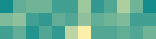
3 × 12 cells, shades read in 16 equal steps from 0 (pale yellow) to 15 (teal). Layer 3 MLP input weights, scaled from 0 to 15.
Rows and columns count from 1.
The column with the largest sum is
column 12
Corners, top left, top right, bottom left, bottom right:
15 15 12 9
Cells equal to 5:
1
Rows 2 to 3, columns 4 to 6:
13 10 11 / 11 13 4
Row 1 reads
15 10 9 9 12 12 6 13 11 5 9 15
